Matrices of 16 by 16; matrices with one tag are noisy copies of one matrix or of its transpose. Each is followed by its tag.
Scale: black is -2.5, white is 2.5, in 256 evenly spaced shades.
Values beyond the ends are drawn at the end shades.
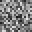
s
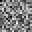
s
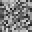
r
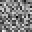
s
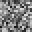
r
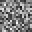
s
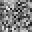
r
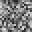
r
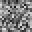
r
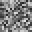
r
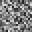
s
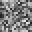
r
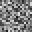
s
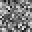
r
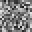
r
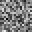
s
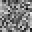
r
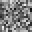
r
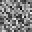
s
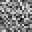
s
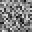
s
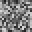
r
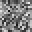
r
